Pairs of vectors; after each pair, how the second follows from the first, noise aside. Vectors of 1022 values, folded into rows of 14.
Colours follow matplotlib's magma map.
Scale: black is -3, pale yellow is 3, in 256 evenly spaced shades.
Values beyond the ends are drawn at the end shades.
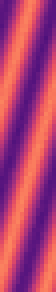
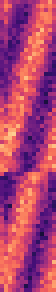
wrapped around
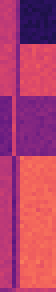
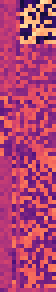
sign-scrambled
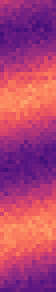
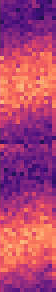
wrapped around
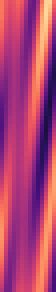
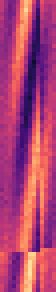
wrapped around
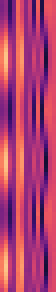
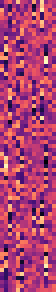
sign-scrambled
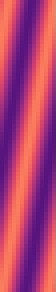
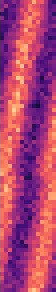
wrapped around
